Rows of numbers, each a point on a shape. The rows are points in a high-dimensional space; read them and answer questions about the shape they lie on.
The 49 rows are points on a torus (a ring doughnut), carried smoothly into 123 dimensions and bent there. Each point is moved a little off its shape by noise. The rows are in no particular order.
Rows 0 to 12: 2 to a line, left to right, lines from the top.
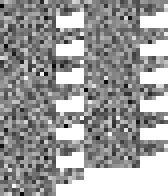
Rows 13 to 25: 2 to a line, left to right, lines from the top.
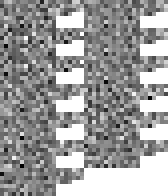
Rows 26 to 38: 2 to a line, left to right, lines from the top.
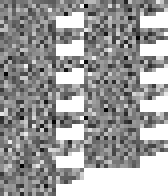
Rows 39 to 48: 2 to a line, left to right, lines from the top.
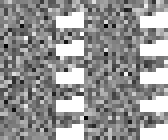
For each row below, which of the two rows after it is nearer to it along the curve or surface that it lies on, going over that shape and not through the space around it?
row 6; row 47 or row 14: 14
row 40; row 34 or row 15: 34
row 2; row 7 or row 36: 36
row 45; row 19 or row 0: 19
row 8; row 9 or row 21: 9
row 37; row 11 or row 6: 11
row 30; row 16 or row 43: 43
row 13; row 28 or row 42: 42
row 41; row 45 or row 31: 45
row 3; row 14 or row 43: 43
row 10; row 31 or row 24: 31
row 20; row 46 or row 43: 43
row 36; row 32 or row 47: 32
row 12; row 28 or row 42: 42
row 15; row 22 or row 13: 22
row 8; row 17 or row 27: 17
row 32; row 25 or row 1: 1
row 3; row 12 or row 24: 12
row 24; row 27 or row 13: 27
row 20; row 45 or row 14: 45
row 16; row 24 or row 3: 24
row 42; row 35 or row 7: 35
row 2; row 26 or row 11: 11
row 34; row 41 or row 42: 42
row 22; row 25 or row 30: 30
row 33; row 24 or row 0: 0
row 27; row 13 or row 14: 13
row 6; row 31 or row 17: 17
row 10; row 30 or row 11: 11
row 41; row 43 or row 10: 43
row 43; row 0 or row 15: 15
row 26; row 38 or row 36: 36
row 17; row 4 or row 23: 4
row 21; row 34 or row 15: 34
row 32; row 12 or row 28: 28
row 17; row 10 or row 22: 22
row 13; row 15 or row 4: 4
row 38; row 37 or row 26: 37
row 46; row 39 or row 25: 39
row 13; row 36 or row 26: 36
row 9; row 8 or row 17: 17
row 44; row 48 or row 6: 6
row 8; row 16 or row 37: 37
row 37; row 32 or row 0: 32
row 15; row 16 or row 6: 6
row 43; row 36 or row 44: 36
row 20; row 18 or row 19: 19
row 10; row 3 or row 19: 19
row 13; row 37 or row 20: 37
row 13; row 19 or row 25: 19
